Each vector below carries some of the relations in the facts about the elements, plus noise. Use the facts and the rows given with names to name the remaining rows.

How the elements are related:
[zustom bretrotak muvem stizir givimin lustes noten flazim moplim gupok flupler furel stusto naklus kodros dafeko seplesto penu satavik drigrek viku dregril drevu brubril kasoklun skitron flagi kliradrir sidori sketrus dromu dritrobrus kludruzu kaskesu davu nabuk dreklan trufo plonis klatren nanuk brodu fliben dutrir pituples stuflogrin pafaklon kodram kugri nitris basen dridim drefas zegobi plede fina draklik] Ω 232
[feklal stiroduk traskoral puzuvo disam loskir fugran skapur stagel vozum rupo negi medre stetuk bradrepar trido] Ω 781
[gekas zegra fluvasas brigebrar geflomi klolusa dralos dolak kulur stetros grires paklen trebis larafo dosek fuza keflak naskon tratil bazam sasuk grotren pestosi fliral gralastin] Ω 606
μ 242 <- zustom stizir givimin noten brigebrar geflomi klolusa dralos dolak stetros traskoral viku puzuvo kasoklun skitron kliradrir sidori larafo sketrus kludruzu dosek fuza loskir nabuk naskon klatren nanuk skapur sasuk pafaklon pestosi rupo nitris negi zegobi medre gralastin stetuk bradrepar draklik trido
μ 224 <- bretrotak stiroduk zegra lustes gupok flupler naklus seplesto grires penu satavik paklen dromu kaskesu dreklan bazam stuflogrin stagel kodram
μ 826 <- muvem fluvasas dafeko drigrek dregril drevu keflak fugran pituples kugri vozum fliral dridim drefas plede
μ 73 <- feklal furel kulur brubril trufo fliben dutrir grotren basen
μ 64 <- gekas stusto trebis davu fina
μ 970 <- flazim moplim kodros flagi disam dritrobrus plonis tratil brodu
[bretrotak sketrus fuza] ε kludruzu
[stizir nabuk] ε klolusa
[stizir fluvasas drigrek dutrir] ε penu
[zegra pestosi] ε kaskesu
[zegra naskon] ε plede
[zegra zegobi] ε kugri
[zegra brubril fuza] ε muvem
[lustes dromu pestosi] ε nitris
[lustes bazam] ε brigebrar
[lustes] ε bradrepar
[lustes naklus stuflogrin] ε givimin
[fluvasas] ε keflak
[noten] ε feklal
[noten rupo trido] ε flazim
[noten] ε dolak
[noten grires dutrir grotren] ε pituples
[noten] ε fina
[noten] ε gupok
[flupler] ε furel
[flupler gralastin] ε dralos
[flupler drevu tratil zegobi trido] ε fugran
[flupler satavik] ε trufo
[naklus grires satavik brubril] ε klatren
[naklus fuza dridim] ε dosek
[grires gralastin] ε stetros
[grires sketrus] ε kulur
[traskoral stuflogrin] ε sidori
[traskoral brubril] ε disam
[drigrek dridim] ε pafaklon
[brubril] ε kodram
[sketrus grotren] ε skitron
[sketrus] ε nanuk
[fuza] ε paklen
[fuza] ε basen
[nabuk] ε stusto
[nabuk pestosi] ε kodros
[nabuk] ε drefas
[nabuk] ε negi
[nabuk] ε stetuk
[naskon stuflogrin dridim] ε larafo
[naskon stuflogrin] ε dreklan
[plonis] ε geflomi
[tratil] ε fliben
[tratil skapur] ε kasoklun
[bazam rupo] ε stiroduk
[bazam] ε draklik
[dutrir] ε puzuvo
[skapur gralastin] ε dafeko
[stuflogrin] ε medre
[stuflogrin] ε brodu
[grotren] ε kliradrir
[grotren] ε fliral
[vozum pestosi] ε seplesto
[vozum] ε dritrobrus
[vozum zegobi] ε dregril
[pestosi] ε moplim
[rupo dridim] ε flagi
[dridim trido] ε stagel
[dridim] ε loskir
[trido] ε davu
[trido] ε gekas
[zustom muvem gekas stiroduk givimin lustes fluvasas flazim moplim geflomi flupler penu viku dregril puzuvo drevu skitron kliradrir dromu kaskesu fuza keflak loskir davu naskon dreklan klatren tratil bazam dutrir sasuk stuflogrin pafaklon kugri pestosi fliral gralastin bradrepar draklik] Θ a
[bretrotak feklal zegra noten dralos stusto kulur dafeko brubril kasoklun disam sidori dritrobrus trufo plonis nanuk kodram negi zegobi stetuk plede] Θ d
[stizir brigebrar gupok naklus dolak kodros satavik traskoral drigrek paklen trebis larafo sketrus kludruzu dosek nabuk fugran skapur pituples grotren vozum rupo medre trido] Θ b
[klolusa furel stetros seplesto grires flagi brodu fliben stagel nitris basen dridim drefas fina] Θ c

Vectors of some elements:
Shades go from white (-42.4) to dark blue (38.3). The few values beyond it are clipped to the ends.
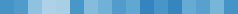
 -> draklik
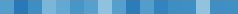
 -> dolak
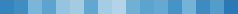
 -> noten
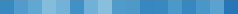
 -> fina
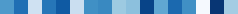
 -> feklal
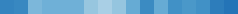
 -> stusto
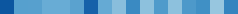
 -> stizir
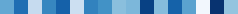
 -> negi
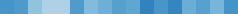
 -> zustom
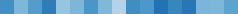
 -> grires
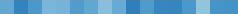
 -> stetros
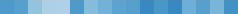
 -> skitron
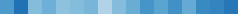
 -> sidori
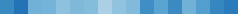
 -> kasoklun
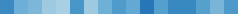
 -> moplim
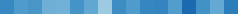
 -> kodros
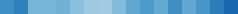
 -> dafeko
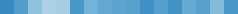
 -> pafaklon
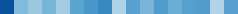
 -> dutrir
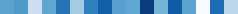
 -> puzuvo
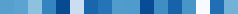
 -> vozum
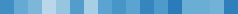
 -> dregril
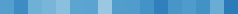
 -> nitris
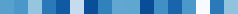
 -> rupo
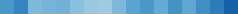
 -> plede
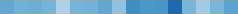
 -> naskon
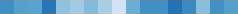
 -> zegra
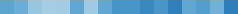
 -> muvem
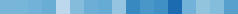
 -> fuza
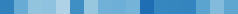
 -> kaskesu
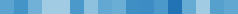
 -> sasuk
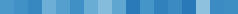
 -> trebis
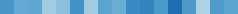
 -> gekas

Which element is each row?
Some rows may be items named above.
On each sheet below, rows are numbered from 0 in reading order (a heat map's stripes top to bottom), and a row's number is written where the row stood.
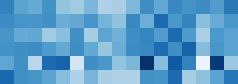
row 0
plonis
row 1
grotren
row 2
gekas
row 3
paklen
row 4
disam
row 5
zegobi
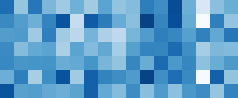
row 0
tratil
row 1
trido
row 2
brubril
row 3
bazam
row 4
grotren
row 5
medre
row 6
stizir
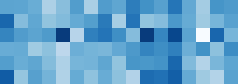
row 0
fliral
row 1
fluvasas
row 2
fugran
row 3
klatren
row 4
gralastin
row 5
flupler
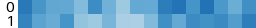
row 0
seplesto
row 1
plonis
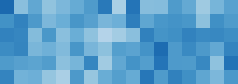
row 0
fluvasas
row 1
klolusa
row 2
kodram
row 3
basen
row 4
sketrus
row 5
flazim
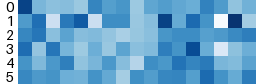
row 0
penu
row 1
feklal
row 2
trufo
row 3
tratil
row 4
grires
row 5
kodros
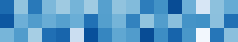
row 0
tratil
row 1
drigrek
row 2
traskoral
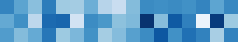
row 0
bretrotak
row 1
disam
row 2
naklus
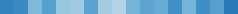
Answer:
noten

